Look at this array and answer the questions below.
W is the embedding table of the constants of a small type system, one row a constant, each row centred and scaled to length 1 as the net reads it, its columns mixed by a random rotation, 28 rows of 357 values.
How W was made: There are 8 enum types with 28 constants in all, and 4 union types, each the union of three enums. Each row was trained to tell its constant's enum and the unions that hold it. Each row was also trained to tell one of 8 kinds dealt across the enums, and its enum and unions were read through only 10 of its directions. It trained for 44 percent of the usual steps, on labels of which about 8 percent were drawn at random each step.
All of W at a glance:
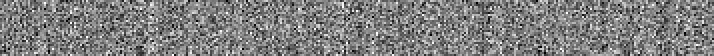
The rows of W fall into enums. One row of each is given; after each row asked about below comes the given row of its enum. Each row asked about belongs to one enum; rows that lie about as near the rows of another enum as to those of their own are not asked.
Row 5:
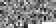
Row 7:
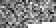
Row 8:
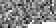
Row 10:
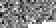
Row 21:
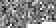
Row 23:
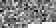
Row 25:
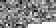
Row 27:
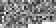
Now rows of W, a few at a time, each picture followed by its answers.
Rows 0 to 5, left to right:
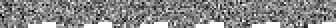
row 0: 7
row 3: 10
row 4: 7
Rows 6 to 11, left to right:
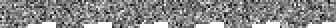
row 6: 23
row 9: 25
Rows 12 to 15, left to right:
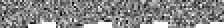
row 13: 7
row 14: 10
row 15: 23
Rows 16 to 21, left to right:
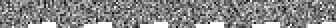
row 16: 27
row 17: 27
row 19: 8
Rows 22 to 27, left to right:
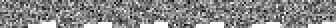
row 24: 5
